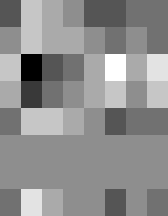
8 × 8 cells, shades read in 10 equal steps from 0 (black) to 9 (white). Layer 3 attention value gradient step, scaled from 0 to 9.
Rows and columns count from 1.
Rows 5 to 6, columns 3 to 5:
7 6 5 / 5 5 5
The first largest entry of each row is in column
2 2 6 6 2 1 1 2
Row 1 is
3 7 6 5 3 3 4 4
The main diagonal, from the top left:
3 7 3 5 5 5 5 4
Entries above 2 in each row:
8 8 7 7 8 8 8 8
